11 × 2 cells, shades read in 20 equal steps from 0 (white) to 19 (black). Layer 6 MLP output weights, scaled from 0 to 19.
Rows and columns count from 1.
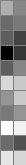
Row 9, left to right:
0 1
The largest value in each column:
19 15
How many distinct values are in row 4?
2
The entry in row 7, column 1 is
8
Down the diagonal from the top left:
6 10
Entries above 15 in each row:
0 0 0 1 0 0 0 0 0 0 0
